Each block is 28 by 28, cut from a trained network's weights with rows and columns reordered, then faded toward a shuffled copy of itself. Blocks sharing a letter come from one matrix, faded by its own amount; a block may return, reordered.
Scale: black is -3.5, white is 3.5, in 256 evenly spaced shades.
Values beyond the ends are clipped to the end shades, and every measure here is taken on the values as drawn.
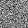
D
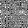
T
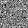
D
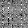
T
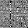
T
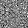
D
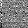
T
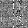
T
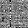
T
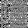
T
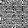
T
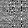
T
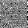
T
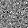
D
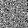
D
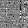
T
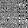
T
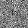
D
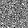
D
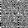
T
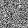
D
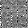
T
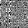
T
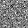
D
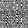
T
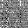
T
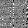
T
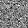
D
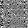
T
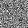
D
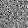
D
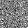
D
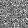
D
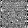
T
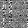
T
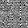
T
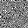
D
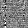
T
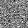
D
